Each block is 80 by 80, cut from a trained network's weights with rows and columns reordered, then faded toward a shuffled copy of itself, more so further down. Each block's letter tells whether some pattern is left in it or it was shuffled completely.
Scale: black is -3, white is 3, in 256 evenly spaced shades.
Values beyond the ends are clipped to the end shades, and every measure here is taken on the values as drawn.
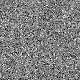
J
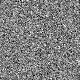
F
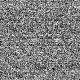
J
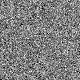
F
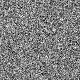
F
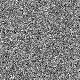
F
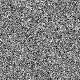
F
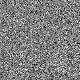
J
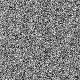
J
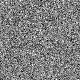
F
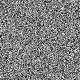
F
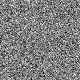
F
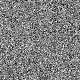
F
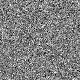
F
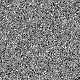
F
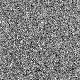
F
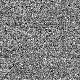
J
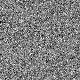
F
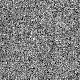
J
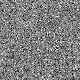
J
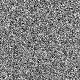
F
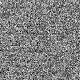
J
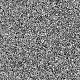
F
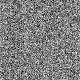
J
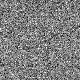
J
